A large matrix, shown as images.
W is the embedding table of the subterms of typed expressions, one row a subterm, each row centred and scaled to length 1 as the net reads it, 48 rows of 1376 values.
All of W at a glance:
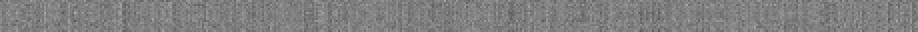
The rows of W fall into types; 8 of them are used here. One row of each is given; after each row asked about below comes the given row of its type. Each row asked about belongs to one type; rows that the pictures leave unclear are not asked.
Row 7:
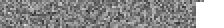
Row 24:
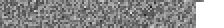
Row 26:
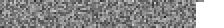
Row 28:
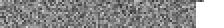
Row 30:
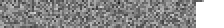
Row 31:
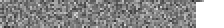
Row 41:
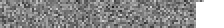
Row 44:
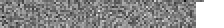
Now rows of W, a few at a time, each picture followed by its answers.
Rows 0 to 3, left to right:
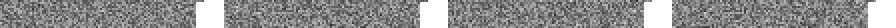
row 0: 44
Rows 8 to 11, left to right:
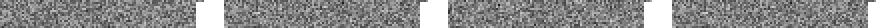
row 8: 26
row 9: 30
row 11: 30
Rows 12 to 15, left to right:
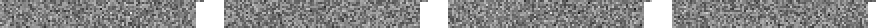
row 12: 28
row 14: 41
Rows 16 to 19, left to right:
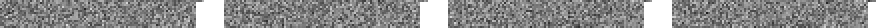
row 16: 24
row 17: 7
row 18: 24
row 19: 24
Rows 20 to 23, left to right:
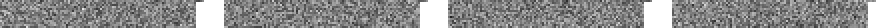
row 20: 30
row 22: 44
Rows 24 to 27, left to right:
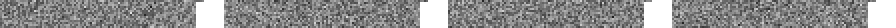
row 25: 28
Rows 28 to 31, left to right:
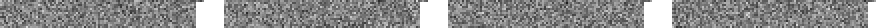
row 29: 28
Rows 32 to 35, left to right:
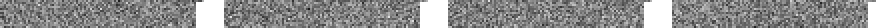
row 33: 7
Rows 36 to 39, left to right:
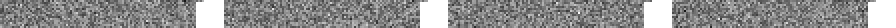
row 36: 31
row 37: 7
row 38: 44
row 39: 31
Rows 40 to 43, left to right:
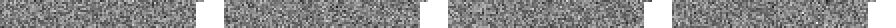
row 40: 26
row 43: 26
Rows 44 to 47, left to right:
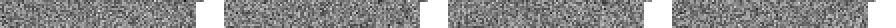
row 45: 30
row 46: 26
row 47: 24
